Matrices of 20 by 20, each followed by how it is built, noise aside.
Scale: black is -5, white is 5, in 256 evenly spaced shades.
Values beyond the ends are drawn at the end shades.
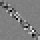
banded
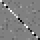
diagonal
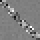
banded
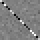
diagonal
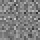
low rank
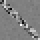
banded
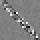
banded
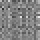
low rank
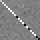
diagonal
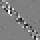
banded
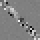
banded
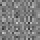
low rank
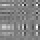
low rank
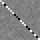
diagonal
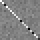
diagonal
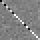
diagonal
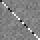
diagonal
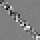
banded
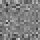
low rank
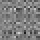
low rank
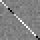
diagonal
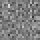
low rank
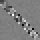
banded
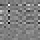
low rank
